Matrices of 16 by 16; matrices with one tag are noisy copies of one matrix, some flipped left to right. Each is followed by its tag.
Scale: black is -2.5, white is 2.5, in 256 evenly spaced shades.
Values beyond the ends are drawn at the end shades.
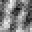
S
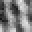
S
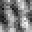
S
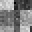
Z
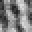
S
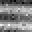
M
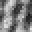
S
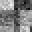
Z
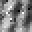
S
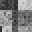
Z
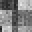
Z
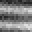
M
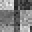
Z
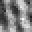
S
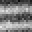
M
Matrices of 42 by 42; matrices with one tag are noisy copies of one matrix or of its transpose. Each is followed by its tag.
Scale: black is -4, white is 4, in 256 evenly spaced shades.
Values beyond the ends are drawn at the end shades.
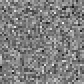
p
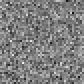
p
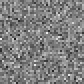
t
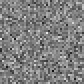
t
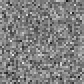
p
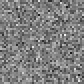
t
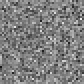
p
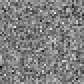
p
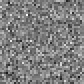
p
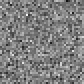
p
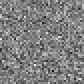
t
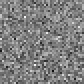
t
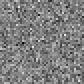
t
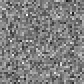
p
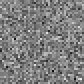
t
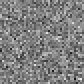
t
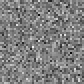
t
